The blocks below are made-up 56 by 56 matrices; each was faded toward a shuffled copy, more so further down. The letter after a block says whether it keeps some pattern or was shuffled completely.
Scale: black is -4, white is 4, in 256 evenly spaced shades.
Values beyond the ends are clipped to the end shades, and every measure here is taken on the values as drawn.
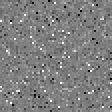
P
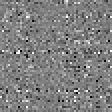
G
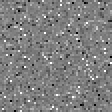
P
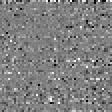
G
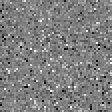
P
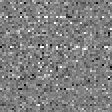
G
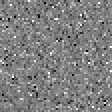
P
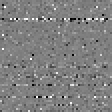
G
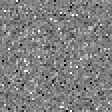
P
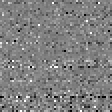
G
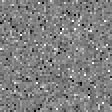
P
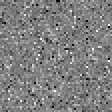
P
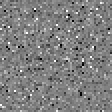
P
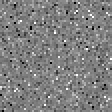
P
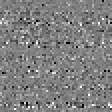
G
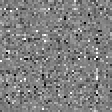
G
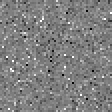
P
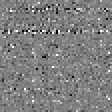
G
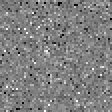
P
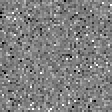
P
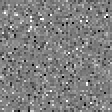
P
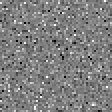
P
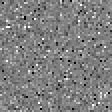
P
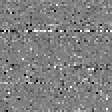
G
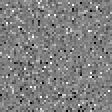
P
